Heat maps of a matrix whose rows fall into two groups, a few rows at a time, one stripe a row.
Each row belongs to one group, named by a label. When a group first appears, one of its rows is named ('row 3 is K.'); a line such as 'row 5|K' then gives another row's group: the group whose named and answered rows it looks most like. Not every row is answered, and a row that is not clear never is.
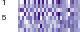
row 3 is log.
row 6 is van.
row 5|van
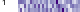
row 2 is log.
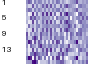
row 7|van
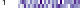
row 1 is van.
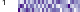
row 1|log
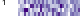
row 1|log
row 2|van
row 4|log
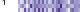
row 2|van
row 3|log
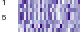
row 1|van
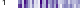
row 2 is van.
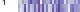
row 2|log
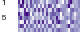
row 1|van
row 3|log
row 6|log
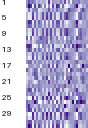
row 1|van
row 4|log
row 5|log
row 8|log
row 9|log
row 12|van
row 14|log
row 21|van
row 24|van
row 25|log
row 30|log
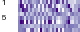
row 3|van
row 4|log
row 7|van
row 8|van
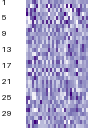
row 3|van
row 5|van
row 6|log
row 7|van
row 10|van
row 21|log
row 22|log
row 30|van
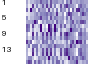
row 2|log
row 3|van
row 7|van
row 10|log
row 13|log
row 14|log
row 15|van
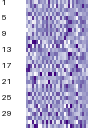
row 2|van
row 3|log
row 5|log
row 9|log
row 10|van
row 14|van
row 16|log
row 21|van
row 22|log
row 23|log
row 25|log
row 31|log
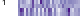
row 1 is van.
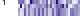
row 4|log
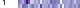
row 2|van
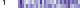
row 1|van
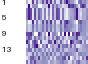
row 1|log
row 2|van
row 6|log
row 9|van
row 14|log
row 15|van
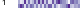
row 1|log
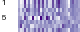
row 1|log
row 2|log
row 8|log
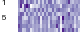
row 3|log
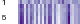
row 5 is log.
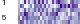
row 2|van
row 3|log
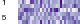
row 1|van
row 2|van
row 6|van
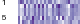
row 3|log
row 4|log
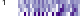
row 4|log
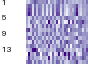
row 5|log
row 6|van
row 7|log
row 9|log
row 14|van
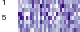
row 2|van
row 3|van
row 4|van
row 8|van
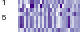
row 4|van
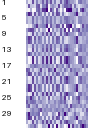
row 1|log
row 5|log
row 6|log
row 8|van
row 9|log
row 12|log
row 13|log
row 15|log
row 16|log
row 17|van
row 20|log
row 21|log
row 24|log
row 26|van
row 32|van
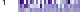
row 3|van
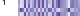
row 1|log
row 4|log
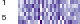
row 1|log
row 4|log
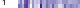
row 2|van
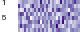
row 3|log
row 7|van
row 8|log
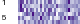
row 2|van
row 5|van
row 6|log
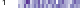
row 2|log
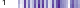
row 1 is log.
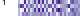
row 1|log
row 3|log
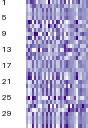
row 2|van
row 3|log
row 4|log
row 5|log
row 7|van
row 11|log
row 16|log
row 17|log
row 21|log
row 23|log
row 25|van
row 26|log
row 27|van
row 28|van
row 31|log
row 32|log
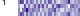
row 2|log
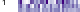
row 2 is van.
